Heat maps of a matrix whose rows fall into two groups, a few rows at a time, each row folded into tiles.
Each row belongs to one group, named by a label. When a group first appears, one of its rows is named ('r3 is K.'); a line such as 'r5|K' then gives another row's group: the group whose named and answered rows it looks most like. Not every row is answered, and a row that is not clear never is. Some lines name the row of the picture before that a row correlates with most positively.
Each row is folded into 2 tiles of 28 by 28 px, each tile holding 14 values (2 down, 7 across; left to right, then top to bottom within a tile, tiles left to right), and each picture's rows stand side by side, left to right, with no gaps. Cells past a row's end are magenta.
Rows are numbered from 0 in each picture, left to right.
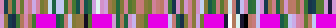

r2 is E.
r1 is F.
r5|F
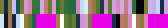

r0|E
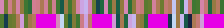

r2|E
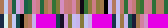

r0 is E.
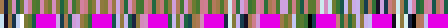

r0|E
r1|E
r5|F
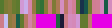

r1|F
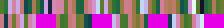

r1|F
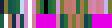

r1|F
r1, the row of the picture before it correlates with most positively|1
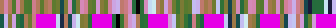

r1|E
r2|F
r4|E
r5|F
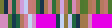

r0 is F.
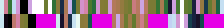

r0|F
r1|E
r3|F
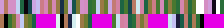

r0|F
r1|E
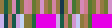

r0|E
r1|E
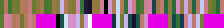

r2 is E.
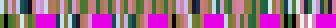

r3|F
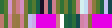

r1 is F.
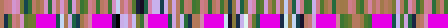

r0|F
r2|F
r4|E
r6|F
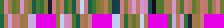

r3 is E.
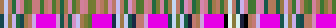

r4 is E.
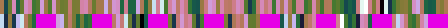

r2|F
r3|F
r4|F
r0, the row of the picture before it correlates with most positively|1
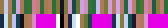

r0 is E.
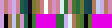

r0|F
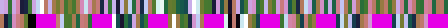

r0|F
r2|F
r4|E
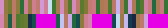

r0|F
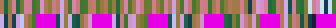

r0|E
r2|E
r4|F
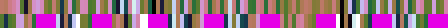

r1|E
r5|E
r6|E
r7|E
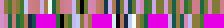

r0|F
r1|F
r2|E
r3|E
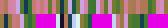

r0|F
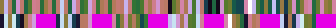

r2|F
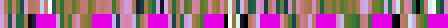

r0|F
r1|E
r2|F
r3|E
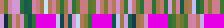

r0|F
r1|E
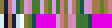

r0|E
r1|F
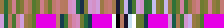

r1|F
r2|E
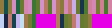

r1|F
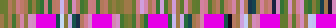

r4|F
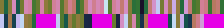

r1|F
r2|F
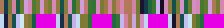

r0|E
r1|E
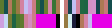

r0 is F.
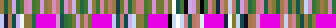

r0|E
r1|F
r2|E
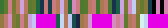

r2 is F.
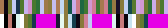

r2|E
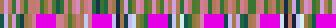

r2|E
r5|E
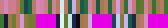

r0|F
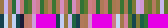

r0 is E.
